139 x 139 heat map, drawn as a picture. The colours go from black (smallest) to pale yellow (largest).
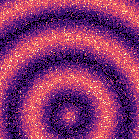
Rings spread out from the bottom middle. There is no overall slope. No single row or column stands out from its neighbours.
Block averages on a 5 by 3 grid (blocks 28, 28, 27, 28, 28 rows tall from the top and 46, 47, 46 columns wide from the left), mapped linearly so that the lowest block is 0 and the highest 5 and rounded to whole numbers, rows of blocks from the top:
414
353
333
323
303
